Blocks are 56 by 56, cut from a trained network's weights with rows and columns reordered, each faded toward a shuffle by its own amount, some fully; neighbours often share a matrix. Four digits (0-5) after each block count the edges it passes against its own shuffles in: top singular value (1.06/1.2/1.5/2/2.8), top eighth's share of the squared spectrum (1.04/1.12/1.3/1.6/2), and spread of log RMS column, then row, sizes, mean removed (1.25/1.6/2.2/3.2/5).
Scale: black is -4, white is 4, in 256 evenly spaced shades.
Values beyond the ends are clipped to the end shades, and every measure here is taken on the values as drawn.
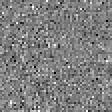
3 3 1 1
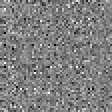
3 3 2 2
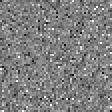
1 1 0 0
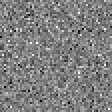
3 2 0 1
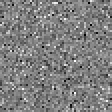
1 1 0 0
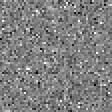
2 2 0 1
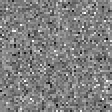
0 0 0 0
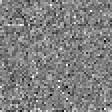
2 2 0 1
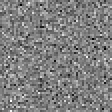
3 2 1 0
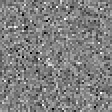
1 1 0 0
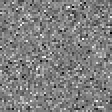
0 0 0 0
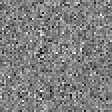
2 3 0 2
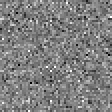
2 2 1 1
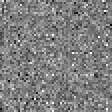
3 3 1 1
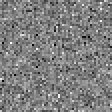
0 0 0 0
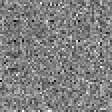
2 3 0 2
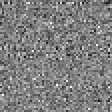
3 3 1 2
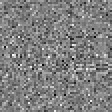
3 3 0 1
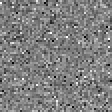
1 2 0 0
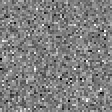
1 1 0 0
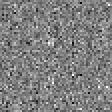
3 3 1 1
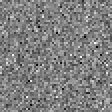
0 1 0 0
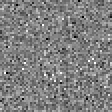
0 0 0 0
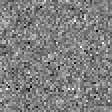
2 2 1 1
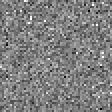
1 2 1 0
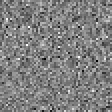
3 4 2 1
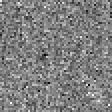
1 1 0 0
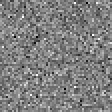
1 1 0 0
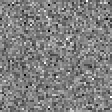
1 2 0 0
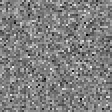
1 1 0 0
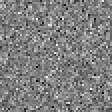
0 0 0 0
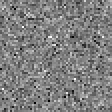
2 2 0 1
